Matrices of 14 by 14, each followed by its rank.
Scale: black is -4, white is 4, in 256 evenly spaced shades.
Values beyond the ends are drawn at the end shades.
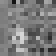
three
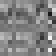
two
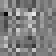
two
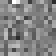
three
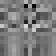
two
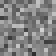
full rank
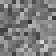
full rank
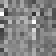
three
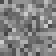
full rank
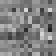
three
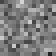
full rank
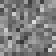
full rank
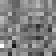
three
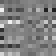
two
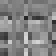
two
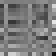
two
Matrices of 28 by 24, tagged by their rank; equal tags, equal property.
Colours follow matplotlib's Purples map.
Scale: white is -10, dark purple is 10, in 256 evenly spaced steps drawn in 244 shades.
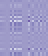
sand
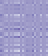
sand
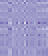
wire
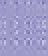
wire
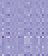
wire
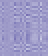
wire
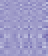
wire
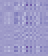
wire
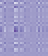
sand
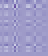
sand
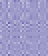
wire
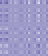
sand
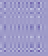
sand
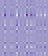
sand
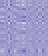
wire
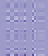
sand
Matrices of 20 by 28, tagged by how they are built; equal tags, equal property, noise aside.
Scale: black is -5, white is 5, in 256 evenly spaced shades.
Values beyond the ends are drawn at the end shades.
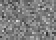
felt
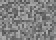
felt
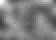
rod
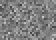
felt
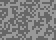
felt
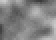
rod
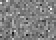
felt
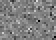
felt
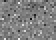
felt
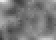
rod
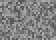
felt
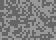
felt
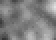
rod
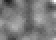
rod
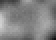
rod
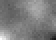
rod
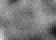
rod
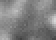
rod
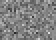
felt
